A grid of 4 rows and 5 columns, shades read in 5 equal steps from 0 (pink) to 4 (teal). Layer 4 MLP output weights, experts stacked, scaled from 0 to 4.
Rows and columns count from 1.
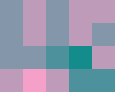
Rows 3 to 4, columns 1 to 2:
2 2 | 1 0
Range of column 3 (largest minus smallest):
2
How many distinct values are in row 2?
2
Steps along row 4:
down up up same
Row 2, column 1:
2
